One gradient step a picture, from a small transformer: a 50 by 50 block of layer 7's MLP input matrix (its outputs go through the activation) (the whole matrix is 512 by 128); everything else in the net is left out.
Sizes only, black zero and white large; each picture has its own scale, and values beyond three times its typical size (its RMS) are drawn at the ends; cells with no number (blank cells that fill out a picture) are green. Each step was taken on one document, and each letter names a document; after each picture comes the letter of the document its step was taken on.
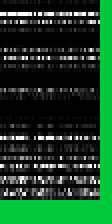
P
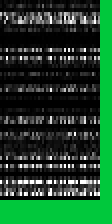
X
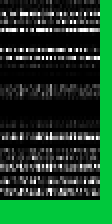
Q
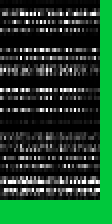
P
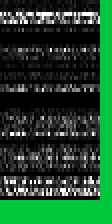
X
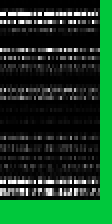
P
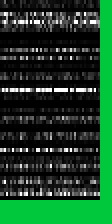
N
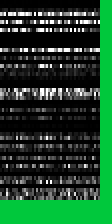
P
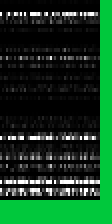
X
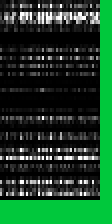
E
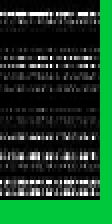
X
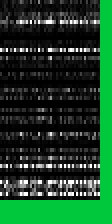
Q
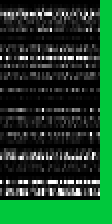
X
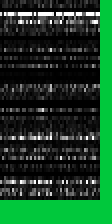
N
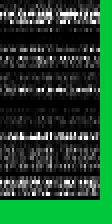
N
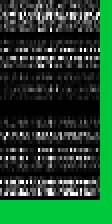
E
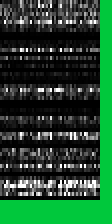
Q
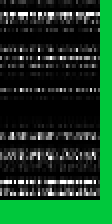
Q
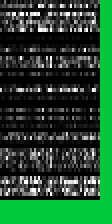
N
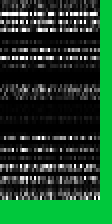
P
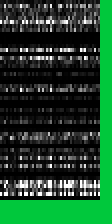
E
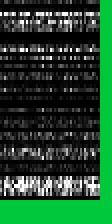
X
